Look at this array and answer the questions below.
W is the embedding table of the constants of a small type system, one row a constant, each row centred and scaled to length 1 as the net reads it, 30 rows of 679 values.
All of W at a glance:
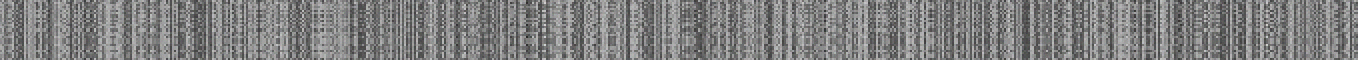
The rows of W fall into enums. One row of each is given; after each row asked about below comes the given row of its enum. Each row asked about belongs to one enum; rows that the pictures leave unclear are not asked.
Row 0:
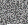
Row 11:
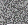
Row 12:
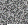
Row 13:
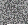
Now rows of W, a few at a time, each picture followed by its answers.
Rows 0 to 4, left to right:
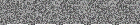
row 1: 12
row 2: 13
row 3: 11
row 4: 13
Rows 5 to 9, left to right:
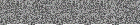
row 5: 0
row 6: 13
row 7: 0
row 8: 0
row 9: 11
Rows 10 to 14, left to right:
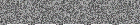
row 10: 0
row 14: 0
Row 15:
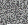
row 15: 0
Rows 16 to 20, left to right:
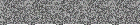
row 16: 11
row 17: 13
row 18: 12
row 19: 11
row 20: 11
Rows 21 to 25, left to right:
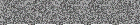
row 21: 11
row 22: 12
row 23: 13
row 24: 13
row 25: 0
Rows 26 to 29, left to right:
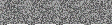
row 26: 13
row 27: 11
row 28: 11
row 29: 0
